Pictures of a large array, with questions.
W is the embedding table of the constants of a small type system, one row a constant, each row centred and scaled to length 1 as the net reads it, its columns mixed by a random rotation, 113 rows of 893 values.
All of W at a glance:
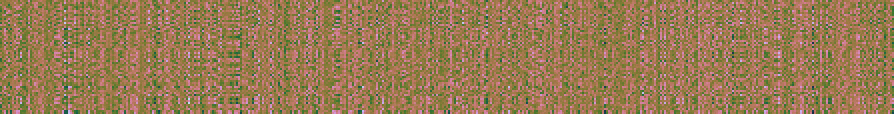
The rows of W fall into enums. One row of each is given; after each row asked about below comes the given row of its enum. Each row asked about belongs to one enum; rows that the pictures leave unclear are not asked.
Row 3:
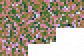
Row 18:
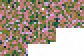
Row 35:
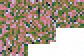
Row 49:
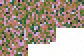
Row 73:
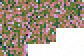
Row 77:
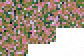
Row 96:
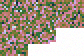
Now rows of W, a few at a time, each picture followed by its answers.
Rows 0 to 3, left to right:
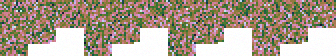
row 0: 96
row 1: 73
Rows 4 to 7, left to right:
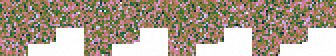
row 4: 3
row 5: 96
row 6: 3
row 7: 77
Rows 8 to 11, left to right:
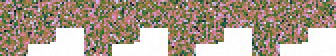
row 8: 77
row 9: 35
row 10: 18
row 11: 73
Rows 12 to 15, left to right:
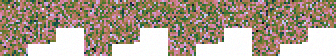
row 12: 18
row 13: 35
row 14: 3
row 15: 77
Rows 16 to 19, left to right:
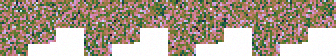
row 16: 96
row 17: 73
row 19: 73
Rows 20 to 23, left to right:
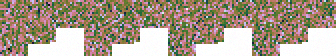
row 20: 35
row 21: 3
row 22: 73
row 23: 73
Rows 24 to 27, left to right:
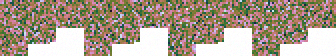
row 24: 49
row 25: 3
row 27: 96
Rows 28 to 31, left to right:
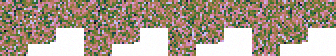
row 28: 77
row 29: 77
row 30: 49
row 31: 35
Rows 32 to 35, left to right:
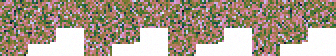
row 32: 77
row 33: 3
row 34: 77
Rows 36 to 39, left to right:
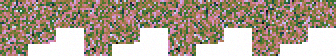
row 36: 96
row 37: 35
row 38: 35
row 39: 77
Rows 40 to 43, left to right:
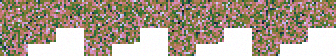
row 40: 73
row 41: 3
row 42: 77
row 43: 77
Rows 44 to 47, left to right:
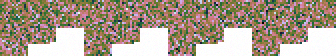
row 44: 3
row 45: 18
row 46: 35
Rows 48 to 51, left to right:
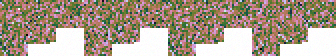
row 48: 73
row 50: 73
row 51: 35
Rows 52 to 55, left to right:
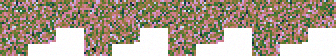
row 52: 96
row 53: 35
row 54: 96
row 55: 73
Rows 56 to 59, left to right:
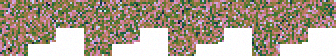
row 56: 35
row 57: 96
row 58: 77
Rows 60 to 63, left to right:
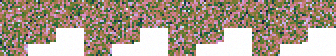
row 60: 73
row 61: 18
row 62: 96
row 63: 77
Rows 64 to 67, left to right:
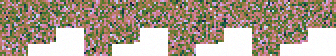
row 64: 3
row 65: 35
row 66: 18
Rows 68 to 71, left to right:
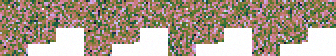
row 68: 18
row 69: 77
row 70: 73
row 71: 35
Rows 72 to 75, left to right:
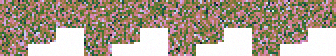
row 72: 49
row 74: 35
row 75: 96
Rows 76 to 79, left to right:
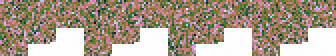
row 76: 49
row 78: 73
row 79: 3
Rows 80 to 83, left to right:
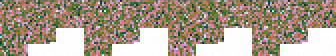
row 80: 73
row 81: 96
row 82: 3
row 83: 96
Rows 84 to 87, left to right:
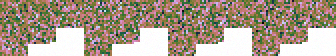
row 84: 3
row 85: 96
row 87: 77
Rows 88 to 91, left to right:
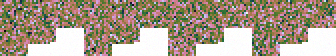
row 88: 77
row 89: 35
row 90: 3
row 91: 73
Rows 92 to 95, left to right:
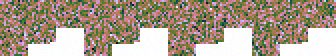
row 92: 49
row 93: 35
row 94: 18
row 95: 73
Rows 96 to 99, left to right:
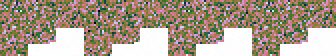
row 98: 96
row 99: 96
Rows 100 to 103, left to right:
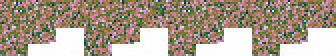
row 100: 96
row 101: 73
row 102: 96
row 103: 96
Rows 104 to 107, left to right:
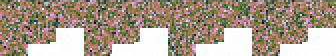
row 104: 18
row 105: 77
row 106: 73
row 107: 77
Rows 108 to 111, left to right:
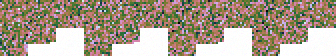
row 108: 73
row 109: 96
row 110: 77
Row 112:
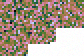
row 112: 77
